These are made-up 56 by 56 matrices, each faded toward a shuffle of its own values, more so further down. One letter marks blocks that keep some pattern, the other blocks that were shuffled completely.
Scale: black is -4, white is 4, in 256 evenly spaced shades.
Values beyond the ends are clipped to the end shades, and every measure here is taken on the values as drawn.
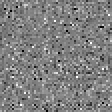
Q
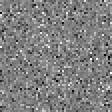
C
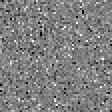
C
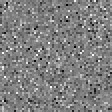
C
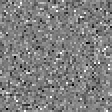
C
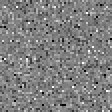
C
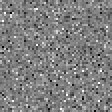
C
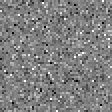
C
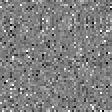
Q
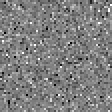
C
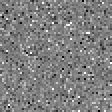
C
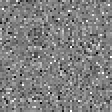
Q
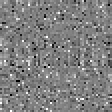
Q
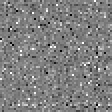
Q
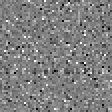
Q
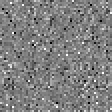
Q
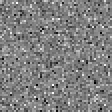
C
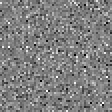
C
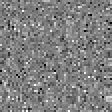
Q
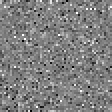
C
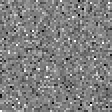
C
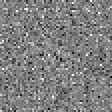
Q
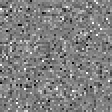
Q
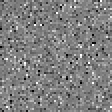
C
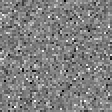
C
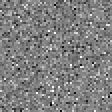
C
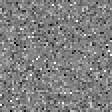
C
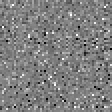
Q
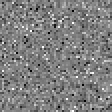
Q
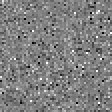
C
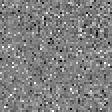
Q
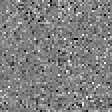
Q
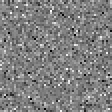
C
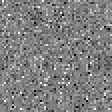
Q
